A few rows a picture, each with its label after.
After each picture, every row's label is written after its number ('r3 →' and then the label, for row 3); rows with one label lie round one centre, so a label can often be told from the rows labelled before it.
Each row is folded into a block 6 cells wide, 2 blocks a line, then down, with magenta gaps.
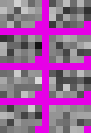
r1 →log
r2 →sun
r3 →sun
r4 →log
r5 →log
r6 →sun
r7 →sun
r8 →log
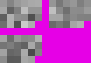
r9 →log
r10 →log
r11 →log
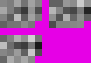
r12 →sun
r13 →sun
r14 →sun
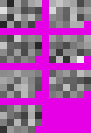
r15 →sun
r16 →log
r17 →sun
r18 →log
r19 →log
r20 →sun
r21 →sun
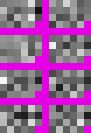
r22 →sun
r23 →log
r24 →log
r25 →sun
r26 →sun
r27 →sun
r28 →sun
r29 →sun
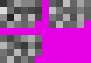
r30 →sun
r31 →sun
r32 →sun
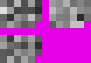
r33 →sun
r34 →log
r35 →sun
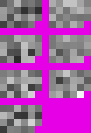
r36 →sun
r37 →log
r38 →log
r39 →log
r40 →log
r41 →log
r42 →sun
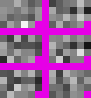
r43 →log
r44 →sun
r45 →sun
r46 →sun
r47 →sun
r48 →log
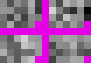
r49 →sun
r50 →sun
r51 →log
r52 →log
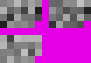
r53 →sun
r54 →sun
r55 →log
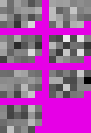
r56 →log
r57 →log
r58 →sun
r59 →sun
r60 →log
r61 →sun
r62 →sun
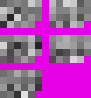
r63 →sun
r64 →log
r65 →sun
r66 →log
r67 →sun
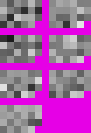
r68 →sun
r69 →log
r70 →sun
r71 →log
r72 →log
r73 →log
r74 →log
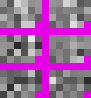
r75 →log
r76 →log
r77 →sun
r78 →log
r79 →sun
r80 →sun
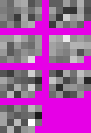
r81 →log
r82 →sun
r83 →log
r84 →log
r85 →sun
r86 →sun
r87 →sun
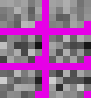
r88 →log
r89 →log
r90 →sun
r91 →sun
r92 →sun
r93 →sun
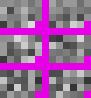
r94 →log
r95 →log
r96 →log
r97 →sun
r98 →sun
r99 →sun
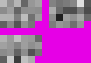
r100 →log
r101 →sun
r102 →log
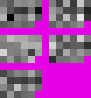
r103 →sun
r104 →sun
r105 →log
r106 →sun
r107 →sun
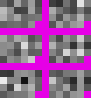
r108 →sun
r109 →sun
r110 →log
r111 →sun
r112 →sun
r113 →sun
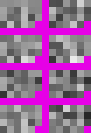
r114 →log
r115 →sun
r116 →log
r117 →log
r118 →sun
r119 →sun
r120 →log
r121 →sun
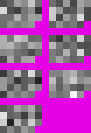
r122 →sun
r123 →sun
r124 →log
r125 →sun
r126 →sun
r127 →log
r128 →sun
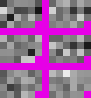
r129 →sun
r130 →sun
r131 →log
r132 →sun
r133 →log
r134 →log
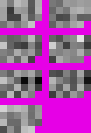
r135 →log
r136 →log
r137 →sun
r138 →sun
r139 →sun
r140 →sun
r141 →log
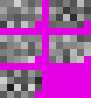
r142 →log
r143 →sun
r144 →log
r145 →log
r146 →sun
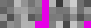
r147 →log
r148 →log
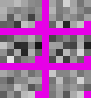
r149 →log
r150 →log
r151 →sun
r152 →sun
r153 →log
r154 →log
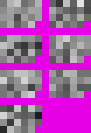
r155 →log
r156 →sun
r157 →sun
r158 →log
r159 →log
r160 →log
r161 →sun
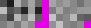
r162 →sun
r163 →log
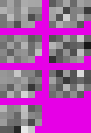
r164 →log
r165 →sun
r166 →log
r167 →sun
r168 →log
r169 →sun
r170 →log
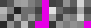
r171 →sun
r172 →sun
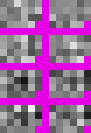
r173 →log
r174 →log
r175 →log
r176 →log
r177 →sun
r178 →sun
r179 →sun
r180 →sun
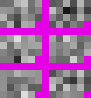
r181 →log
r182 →sun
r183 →log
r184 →log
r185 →log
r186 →sun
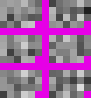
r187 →log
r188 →sun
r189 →log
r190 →log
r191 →log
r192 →sun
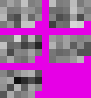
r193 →log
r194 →log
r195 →sun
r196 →log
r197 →sun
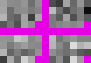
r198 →log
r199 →sun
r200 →log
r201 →log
